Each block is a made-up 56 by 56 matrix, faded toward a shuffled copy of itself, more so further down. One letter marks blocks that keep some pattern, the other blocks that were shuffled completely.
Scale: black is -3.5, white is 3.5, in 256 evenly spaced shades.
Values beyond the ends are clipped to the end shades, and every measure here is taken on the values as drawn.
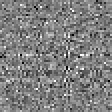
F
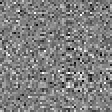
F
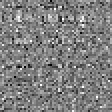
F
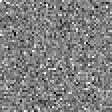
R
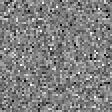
R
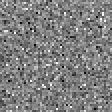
R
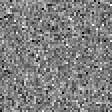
R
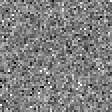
R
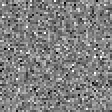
R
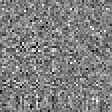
F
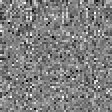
F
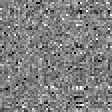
F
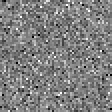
R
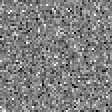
R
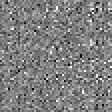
F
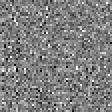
F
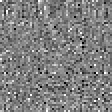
F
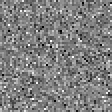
R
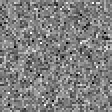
R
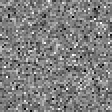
R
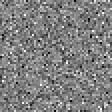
R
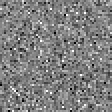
R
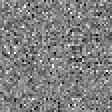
F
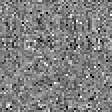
F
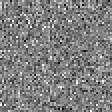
F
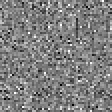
F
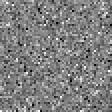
R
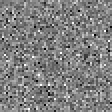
F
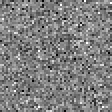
R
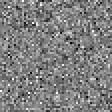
R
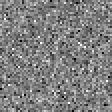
R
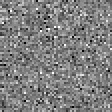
F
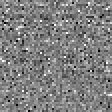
F
